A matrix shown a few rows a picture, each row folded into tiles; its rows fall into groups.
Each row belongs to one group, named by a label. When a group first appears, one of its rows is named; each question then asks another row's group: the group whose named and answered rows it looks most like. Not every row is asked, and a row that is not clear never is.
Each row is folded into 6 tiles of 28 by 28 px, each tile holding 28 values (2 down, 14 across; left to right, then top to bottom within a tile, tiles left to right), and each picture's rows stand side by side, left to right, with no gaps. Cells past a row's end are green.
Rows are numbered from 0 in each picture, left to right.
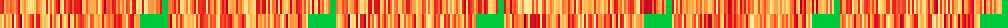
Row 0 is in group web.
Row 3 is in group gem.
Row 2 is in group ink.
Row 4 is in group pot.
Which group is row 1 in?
pot
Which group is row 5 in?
pot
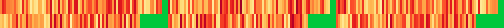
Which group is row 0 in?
web
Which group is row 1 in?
pot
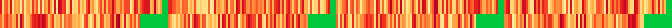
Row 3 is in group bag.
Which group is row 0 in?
gem
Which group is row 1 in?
web
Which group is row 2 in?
ink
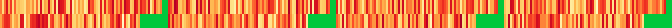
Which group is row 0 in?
gem
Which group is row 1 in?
ink
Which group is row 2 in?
bag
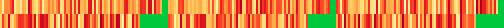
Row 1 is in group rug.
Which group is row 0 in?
gem
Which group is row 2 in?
gem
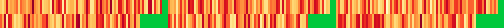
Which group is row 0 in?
ink
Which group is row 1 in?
bag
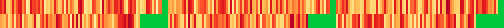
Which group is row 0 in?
bag
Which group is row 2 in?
gem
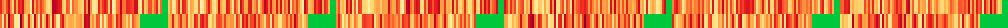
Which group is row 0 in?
ink
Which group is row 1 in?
rug
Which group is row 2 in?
rug
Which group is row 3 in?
web
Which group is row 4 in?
web
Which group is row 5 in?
pot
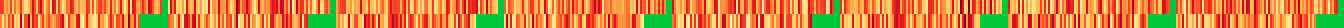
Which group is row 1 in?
web
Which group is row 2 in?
pot
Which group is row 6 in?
gem
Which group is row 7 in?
bag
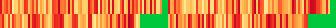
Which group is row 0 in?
pot
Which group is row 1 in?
gem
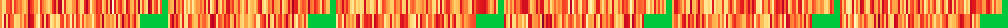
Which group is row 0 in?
ink
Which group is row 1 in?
gem
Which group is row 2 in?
gem
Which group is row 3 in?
bag
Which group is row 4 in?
web
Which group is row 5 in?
bag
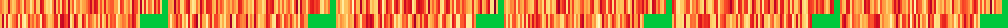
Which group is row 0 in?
pot
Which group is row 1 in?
ink
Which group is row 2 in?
rug
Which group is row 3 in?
ink
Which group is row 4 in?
rug
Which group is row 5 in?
pot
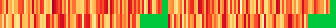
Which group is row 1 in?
bag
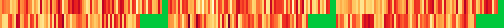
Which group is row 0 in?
web
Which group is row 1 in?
web
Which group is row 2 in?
rug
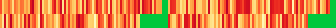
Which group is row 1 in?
web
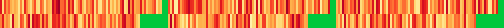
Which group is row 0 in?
pot
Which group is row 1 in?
bag
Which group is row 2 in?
ink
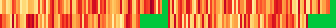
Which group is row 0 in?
rug
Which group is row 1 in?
bag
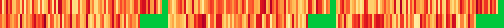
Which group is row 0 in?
gem
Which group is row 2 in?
gem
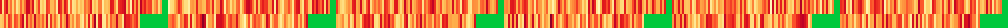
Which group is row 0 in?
gem
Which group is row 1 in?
rug
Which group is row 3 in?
ink
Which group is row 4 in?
pot
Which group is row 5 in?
bag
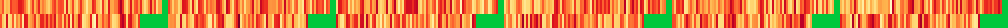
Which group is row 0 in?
bag
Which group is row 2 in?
web
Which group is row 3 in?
rug
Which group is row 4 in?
pot
